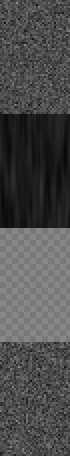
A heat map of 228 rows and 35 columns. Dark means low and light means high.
The table splits into 4 rows of 1 panel. Panel 1,1: low, fine-grained. Panel 2,1: very low, streaked downward, faint in contrast. Panel 3,1: middling, checkered, faint in contrast. Panel 4,1: low, fine-grained.
